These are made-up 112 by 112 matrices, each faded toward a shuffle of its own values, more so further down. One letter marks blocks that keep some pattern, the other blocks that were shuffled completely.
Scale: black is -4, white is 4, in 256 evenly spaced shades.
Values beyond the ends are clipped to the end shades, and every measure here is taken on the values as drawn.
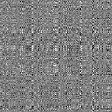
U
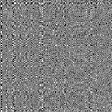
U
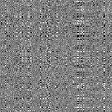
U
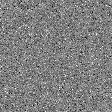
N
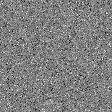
N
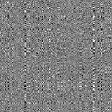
U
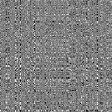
U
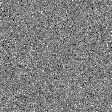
N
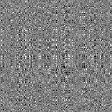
U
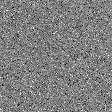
N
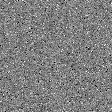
N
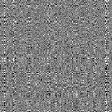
U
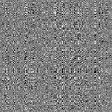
U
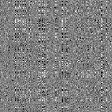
U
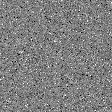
N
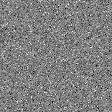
N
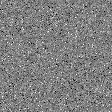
N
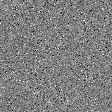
N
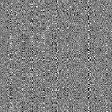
U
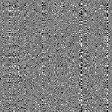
U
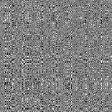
U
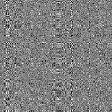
U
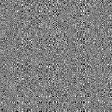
U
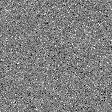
N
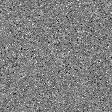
N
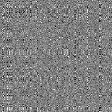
U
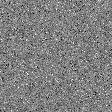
N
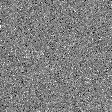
N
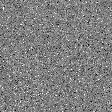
N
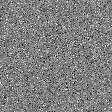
N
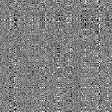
U
